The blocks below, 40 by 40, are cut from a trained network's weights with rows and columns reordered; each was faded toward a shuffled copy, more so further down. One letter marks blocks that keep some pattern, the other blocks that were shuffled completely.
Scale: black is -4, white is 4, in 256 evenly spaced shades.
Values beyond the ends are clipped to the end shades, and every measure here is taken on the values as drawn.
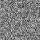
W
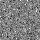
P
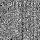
W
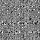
W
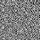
W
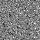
P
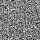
P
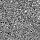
P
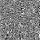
W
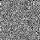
W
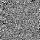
W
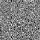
W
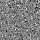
P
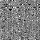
W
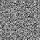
W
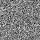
P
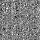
W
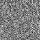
W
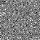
W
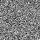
P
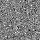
P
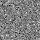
P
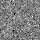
P
